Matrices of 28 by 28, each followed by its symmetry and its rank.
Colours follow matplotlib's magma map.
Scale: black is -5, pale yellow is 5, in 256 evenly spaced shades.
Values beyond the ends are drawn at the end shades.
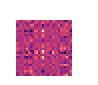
neither, rank three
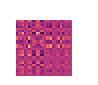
antisymmetric, rank two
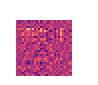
neither, rank five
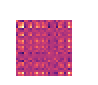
symmetric, rank two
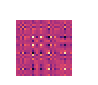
symmetric, rank two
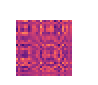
antisymmetric, rank two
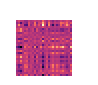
antisymmetric, rank two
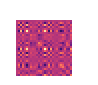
symmetric, rank two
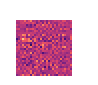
neither, rank five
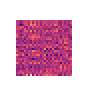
neither, rank five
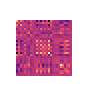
symmetric, rank three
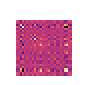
symmetric, rank three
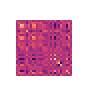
symmetric, rank three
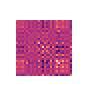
symmetric, rank three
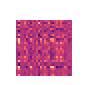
neither, rank three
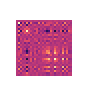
symmetric, rank three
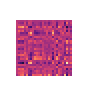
neither, rank three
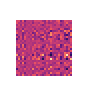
neither, rank three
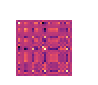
symmetric, rank two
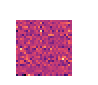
neither, rank five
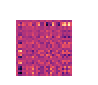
antisymmetric, rank two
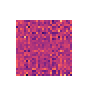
neither, rank five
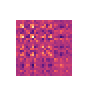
symmetric, rank three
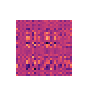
neither, rank three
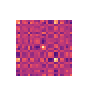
symmetric, rank two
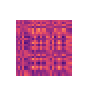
antisymmetric, rank two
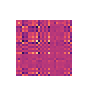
symmetric, rank two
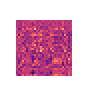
neither, rank five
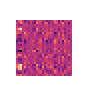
neither, rank three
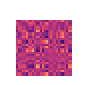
antisymmetric, rank two
